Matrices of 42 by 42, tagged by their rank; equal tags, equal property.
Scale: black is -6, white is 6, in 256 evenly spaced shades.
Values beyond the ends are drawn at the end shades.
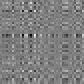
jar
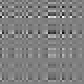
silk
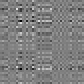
jar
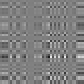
silk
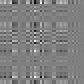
silk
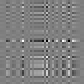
silk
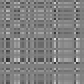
silk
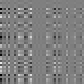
silk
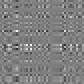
jar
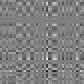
jar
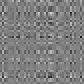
jar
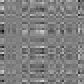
jar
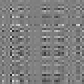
jar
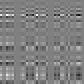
silk
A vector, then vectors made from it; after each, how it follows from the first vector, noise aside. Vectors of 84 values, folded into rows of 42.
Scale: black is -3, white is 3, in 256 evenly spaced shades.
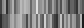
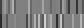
partly zeroed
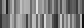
copied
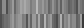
shrunk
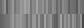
shrunk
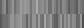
shrunk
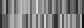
copied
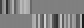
partly zeroed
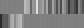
partly zeroed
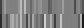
partly zeroed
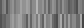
shrunk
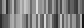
copied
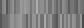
shrunk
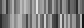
copied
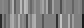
partly zeroed
